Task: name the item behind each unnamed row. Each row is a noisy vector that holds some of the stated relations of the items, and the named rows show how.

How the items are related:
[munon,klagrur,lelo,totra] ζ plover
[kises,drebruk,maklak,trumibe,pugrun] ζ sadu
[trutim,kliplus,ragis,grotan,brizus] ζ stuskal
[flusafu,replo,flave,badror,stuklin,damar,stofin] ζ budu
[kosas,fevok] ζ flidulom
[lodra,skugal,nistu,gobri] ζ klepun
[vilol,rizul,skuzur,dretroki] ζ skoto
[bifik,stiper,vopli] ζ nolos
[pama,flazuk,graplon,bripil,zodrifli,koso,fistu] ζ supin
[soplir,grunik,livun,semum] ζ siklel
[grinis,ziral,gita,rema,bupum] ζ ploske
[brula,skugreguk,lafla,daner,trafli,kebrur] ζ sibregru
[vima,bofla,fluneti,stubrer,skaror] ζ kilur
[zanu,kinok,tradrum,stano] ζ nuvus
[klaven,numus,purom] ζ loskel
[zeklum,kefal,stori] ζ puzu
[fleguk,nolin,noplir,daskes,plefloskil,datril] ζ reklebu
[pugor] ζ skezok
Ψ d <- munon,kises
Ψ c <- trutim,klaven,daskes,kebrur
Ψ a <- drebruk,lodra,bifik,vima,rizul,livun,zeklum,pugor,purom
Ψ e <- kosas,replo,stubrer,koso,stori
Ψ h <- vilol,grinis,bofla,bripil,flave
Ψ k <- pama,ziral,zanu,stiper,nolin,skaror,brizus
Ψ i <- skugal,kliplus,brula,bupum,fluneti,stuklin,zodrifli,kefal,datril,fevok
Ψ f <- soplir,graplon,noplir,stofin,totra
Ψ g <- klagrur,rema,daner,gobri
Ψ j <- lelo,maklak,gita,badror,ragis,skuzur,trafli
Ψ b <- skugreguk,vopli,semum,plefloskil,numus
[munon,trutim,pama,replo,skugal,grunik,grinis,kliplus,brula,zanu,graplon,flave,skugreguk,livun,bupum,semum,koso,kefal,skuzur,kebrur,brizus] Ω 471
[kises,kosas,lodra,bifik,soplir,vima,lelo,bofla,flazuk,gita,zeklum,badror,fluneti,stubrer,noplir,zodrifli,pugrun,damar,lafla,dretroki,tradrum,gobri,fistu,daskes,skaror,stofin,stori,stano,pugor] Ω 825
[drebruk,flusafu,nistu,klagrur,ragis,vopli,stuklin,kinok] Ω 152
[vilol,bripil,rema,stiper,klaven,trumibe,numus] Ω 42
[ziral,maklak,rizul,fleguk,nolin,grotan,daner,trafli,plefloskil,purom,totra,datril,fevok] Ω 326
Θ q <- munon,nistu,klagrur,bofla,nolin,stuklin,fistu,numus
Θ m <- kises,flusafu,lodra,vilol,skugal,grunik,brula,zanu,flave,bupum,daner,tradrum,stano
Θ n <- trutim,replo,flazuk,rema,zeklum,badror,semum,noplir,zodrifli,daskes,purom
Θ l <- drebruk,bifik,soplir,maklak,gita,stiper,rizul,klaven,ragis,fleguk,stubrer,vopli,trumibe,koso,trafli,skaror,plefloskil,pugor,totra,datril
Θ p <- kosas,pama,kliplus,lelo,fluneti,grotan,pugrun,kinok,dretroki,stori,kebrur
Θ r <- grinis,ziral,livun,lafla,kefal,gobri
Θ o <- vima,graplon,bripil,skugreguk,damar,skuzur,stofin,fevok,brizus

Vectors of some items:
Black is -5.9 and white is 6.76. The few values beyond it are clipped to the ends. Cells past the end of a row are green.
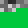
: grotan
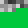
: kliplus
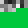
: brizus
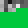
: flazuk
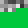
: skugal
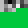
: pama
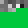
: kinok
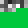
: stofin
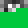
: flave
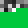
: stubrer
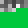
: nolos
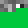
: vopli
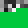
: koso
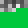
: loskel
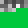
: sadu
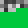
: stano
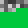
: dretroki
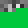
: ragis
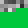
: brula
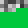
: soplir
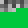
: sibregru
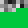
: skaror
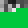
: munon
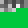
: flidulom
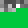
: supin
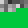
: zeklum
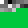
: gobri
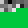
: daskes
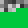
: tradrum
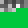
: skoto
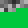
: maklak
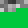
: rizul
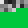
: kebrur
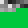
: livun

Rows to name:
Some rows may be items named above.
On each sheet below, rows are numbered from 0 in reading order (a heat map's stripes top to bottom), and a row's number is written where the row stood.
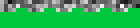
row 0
fistu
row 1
daner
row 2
totra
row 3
rema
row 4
grinis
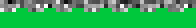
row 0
nolin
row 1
flusafu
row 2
lafla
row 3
brula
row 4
grinis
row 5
brula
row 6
klagrur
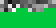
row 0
replo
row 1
plefloskil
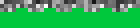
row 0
skugreguk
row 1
stofin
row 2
numus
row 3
zodrifli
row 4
bripil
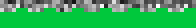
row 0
stiper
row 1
fevok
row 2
badror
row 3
stuklin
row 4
kefal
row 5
supin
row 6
reklebu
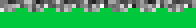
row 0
datril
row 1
fistu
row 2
zeklum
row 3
graplon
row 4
kinok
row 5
stiper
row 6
vima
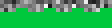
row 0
trafli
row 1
drebruk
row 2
semum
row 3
kebrur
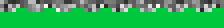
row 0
bofla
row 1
stuklin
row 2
datril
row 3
ragis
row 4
vilol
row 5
budu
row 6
trumibe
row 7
kises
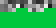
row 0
nistu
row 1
zanu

